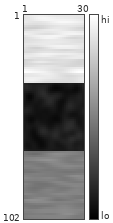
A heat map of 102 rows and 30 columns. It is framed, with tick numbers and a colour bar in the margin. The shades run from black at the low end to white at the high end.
It is made of 3 by 1 panels. Panel 1,1: very high, streaked across, faint in contrast. Panel 2,1: very low, blotchy, faint in contrast. Panel 3,1: middling, streaked across, faint in contrast.
